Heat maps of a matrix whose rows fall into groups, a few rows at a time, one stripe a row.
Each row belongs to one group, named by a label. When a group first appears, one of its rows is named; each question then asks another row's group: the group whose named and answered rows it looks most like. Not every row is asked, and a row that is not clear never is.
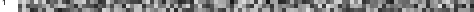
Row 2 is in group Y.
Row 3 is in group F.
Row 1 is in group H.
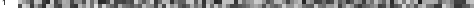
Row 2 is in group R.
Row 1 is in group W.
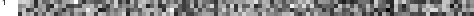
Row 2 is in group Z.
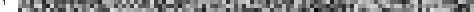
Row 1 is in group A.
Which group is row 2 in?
W
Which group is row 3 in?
Z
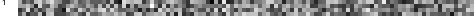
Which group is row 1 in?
A
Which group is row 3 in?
R
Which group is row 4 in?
F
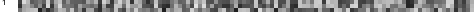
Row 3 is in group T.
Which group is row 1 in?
Y
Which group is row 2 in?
Y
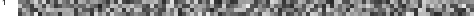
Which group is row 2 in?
A
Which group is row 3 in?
Y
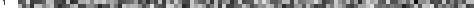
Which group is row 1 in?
R
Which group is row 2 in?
A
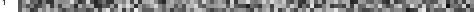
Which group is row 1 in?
T
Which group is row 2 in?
Z
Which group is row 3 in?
Y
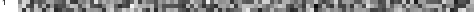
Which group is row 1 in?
R
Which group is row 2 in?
W
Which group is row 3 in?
A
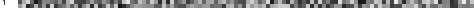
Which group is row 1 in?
Z
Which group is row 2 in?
W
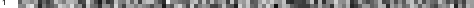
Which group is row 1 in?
T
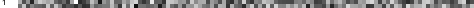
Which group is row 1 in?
A
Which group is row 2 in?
Z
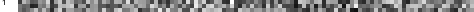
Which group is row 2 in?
Z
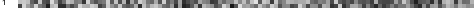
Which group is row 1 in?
F
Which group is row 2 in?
H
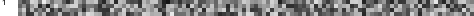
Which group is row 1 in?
H
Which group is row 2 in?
T
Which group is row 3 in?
Z
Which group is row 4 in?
H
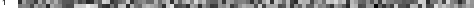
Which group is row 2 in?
H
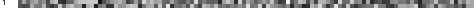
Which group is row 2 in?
T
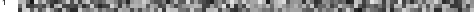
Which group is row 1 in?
W
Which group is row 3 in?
R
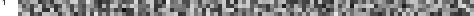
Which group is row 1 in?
T
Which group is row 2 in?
A
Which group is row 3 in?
W
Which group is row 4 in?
R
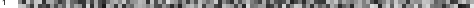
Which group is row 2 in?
W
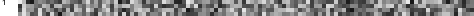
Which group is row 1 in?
W
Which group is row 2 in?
Y
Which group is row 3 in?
F
